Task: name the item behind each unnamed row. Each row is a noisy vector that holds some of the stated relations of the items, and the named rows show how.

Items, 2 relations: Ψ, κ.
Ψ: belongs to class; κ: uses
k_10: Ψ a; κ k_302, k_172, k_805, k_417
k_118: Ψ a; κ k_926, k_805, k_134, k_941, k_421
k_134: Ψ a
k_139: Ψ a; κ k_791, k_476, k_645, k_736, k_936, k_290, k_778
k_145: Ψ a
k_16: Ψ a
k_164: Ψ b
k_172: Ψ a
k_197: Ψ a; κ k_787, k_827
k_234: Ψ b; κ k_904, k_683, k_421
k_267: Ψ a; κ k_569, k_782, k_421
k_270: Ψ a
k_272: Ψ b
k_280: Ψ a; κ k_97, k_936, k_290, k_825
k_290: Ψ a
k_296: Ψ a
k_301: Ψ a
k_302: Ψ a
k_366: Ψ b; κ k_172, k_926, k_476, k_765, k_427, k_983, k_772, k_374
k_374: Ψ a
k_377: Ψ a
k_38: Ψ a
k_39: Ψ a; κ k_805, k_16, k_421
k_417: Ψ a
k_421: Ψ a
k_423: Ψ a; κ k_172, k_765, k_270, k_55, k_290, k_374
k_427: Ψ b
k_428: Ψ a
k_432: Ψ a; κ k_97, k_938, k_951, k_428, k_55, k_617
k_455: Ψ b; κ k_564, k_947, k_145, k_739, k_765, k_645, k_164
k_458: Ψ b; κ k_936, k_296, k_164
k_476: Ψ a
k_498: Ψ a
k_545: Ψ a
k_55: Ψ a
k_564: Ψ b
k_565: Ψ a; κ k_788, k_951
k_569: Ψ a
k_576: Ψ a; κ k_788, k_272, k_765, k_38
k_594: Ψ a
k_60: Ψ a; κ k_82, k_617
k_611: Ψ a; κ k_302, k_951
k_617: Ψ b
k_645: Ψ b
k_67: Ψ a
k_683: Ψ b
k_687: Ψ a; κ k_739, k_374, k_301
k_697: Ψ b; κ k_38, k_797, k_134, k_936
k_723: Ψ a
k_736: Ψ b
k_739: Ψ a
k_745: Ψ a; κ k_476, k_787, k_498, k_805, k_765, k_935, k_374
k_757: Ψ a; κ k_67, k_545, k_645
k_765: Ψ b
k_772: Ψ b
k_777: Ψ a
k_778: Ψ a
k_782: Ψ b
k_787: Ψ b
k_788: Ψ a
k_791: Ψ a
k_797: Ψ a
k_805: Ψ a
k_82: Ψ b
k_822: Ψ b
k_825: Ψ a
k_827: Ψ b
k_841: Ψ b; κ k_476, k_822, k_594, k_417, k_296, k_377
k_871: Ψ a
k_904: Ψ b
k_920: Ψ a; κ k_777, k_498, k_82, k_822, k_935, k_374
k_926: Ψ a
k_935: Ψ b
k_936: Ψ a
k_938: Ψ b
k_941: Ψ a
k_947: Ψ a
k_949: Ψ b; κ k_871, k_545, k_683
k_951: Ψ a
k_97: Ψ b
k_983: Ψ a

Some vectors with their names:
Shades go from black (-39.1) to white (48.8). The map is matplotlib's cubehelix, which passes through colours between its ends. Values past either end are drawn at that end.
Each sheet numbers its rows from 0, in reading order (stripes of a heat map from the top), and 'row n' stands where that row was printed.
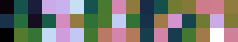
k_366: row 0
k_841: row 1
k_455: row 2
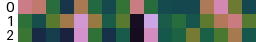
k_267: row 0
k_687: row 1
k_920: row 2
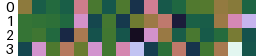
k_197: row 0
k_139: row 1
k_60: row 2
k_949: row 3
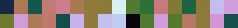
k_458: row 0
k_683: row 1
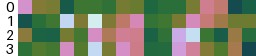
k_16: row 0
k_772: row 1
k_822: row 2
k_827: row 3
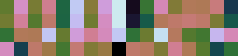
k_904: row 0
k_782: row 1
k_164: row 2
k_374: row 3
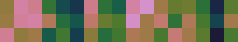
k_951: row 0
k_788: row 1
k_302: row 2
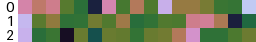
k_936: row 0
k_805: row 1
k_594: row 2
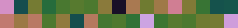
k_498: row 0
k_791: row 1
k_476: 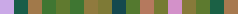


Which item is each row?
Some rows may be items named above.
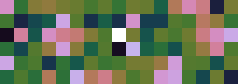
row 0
k_926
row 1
k_745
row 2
k_697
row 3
k_687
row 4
k_417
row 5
k_82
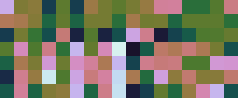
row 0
k_296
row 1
k_723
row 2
k_432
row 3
k_782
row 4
k_736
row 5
k_272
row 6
k_234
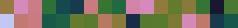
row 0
k_951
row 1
k_421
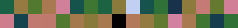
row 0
k_576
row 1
k_374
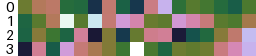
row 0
k_428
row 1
k_765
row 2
k_280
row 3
k_697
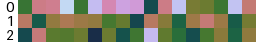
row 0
k_645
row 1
k_983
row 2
k_565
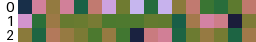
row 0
k_97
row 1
k_926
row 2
k_270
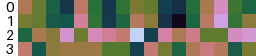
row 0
k_39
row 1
k_118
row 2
k_736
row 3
k_983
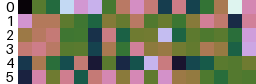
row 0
k_455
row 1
k_134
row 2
k_825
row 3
k_797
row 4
k_432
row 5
k_938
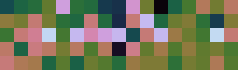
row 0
k_423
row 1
k_55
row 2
k_645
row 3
k_301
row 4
k_723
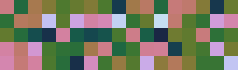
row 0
k_172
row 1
k_164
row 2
k_10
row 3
k_67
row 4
k_936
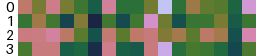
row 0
k_290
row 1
k_611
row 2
k_38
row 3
k_428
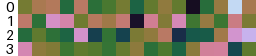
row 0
k_757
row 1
k_739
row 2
k_139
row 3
k_941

